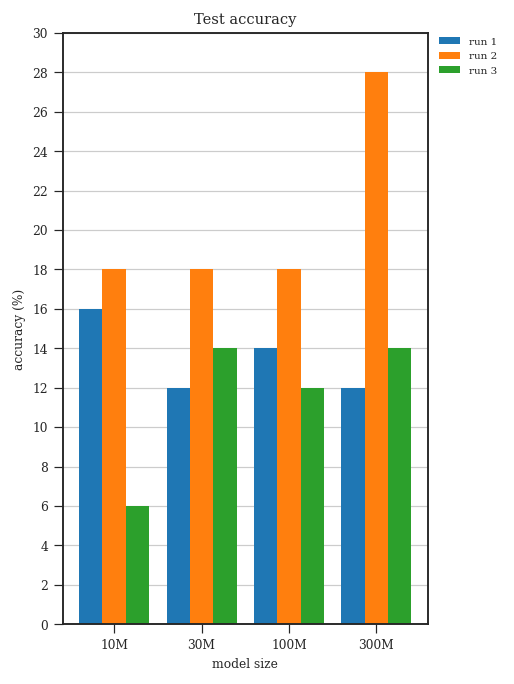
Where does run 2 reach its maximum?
300M
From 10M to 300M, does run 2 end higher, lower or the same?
higher
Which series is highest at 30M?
run 2
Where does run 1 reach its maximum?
10M
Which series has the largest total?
run 2
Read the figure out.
Title: Test accuracy
x-axis: model size, ticks 10M 30M 100M 300M
y-axis: accuracy (%), ticks 0 2 4 6 8 10 12 14 16 18 20 22 24 26 28 30
Legend: run 1, run 2, run 3
Values:
run 1: 16 12 14 12
run 2: 18 18 18 28
run 3: 6 14 12 14
